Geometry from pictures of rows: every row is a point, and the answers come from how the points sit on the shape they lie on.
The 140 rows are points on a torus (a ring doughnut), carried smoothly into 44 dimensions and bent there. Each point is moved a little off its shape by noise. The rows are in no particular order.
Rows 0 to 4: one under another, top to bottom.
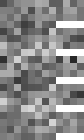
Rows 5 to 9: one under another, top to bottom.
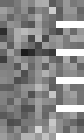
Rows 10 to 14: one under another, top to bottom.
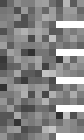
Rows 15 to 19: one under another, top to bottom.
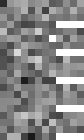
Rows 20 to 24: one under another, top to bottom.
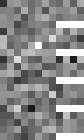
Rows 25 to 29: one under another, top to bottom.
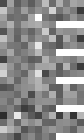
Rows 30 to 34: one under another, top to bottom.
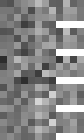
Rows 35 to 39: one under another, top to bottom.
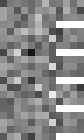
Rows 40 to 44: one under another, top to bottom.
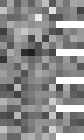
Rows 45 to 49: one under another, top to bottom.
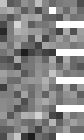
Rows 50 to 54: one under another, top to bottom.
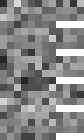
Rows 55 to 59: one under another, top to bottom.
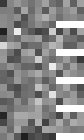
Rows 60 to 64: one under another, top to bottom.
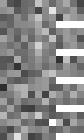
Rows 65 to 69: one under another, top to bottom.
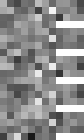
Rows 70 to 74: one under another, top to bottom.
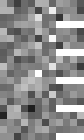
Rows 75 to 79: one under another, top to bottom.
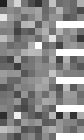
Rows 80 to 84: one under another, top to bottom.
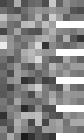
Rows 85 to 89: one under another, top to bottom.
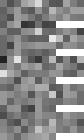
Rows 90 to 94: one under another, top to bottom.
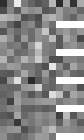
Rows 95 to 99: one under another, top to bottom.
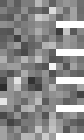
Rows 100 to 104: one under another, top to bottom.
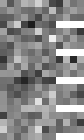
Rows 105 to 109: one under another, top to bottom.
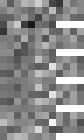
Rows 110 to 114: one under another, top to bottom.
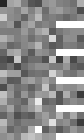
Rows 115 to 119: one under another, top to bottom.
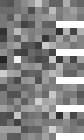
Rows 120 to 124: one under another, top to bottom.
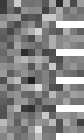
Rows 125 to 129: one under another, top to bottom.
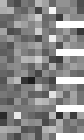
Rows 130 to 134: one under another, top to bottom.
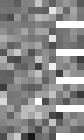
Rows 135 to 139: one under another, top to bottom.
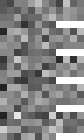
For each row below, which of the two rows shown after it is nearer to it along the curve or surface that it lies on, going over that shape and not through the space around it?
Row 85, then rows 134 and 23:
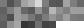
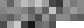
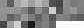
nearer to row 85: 134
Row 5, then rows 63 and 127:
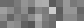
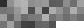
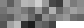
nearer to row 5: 63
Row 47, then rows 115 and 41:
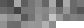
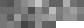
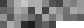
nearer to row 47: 115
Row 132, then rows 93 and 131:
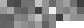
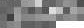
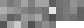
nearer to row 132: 93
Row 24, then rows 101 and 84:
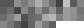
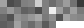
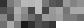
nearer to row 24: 84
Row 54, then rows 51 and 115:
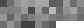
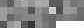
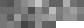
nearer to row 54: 51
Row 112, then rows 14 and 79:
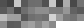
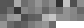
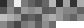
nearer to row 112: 14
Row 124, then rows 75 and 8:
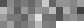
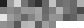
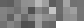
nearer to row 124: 8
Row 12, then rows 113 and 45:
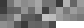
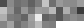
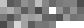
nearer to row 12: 113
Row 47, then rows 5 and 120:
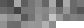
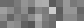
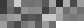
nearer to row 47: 120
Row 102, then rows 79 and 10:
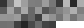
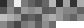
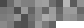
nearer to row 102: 79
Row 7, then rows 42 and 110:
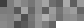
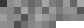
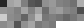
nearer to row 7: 42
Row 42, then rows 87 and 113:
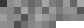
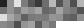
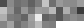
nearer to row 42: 113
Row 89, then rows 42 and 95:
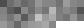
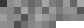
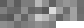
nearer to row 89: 95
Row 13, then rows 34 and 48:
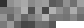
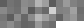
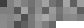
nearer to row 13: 48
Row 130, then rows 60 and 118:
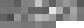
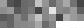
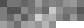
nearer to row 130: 60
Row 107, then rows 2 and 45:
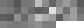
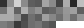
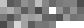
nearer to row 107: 45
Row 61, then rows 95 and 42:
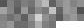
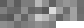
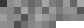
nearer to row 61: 95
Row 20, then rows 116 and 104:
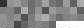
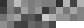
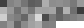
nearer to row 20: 104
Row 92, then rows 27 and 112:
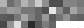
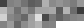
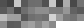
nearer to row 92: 27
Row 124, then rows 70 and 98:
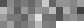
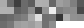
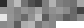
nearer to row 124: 98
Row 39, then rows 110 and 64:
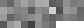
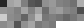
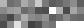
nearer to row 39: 64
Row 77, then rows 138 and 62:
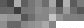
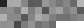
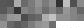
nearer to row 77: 62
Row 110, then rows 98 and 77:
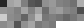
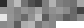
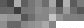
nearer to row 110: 98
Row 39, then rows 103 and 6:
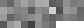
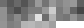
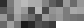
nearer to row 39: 6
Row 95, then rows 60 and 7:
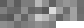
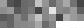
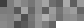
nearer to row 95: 60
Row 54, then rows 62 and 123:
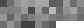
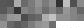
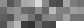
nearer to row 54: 62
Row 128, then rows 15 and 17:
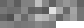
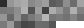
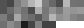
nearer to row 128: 17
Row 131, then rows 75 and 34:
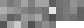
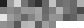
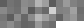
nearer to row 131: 34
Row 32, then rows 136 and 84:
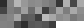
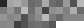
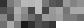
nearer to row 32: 84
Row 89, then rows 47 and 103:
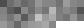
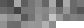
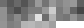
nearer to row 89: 47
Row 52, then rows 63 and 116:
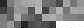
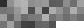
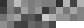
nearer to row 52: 116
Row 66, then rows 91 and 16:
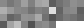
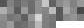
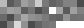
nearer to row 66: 91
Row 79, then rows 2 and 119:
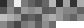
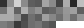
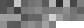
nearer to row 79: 2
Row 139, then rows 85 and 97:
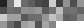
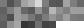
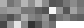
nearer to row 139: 85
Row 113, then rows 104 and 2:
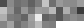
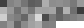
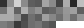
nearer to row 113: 104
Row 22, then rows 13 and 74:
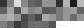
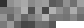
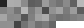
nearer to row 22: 74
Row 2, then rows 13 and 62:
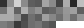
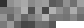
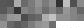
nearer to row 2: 13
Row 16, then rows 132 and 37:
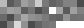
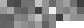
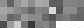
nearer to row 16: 132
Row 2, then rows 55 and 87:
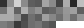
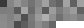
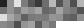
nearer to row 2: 87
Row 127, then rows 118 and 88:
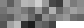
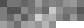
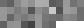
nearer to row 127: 88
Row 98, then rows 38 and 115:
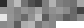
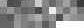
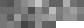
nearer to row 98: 115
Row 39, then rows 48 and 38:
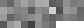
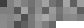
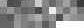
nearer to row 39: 48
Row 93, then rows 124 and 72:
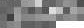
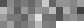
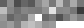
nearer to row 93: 124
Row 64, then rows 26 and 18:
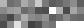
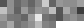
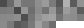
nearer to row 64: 26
